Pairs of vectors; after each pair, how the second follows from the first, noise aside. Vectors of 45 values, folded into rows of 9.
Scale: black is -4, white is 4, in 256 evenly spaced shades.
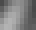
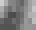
negated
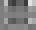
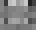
negated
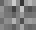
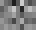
negated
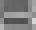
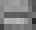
negated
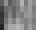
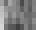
negated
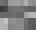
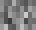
shuffled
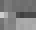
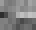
negated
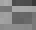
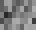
shuffled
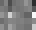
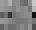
negated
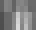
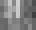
reversed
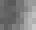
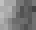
reversed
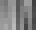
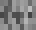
shuffled
